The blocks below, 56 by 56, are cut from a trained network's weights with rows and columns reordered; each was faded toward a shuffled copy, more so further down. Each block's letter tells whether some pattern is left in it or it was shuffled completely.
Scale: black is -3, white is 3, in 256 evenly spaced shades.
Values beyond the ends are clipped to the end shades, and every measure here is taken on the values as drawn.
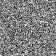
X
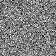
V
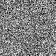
V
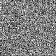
V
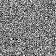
V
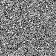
X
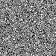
X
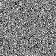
V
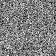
V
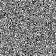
V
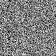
X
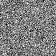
X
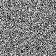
X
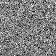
X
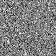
X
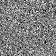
X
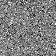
X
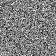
X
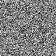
V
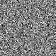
V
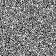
X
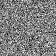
X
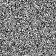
X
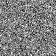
X
